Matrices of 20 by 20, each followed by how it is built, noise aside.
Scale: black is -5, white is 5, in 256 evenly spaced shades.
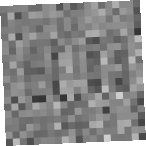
low rank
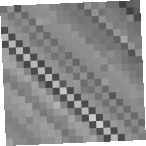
Toeplitz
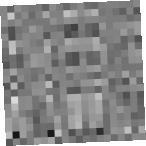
low rank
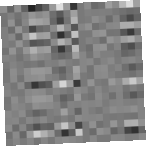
low rank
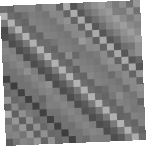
Toeplitz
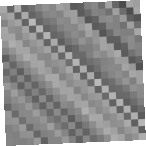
Toeplitz
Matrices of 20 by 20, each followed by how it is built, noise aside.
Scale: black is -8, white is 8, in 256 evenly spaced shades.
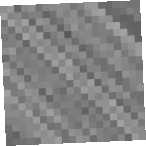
Toeplitz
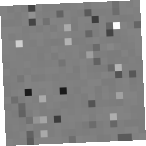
sparse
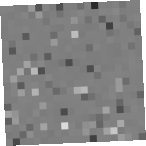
sparse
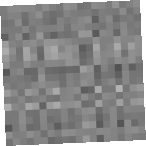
low rank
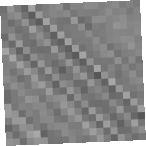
Toeplitz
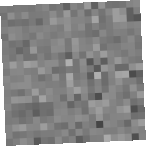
low rank
